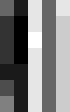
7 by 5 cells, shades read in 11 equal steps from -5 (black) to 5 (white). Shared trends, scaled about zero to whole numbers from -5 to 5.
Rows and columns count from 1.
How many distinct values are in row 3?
5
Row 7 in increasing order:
-4 -1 0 3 4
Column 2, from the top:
-4 -5 -5 -5 -4 -4 -4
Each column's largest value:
0 -4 5 -1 4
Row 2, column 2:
-5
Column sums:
-16 -31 29 -7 22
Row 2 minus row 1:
-2 -1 0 0 -1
